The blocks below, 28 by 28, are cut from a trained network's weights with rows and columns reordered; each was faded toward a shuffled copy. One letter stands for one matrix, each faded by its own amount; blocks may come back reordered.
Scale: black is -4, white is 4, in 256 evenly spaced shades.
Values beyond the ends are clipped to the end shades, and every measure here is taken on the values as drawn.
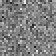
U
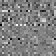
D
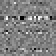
D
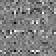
D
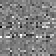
D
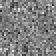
U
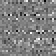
D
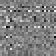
D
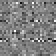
D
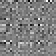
D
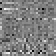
D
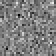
U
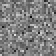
U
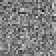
U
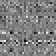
D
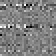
D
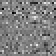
D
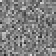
U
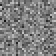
U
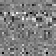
D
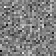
U
